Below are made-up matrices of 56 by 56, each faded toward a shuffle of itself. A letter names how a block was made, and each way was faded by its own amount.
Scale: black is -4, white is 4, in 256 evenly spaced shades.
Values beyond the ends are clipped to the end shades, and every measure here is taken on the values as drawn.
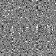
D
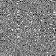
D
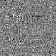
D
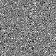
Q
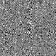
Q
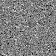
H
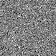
H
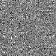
Q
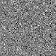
Q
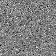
H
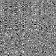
D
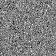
H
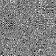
D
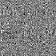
Q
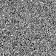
H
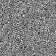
Q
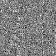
Q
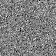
H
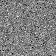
H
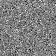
H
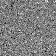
H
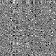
D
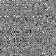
D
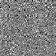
D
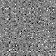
D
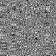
D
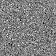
H
